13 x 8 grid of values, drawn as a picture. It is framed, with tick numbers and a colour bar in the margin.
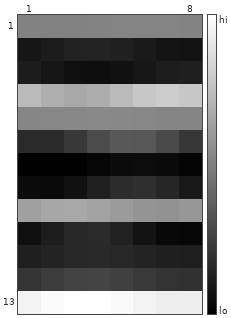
Stripes running across repeat 3 times from top to bottom. Streaks run across, left to right. The middle left is the ninth with the lowest average. No overall slope runs across the table.
